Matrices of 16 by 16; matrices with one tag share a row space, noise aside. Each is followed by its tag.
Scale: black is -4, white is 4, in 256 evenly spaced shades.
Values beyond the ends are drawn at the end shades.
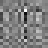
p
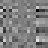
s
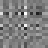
p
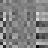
s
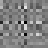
p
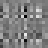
p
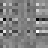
s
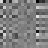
s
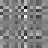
p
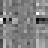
s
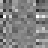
s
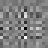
p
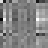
s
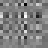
p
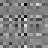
p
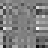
s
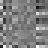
s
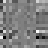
s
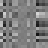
s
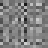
p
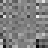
s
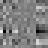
s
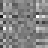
s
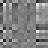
s
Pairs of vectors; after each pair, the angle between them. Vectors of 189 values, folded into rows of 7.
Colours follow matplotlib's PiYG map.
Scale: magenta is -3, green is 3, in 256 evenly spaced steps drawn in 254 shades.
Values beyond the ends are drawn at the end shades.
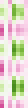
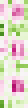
nearly opposite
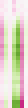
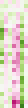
nearly opposite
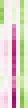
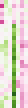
nearly opposite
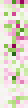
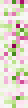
nearly parallel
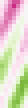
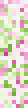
orthogonal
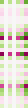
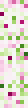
partly opposed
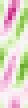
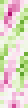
nearly parallel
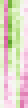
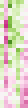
nearly parallel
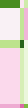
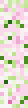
orthogonal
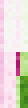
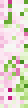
partly aligned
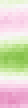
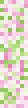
orthogonal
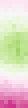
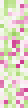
orthogonal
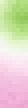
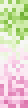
nearly parallel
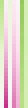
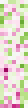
partly aligned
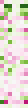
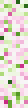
partly aligned
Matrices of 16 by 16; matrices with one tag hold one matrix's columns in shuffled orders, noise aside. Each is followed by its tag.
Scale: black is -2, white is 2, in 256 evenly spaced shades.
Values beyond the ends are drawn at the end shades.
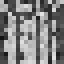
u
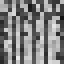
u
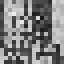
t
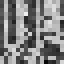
t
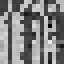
u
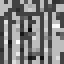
u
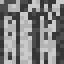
u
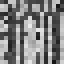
u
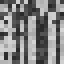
u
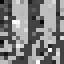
t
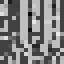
t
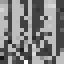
t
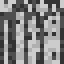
u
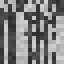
u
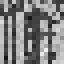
u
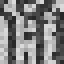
u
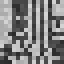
t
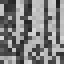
t
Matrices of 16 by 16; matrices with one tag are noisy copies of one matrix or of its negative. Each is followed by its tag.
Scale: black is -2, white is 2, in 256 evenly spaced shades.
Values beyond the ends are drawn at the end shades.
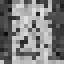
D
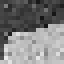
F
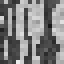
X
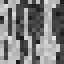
X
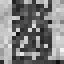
D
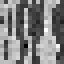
X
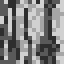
X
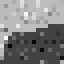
F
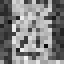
D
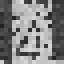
D
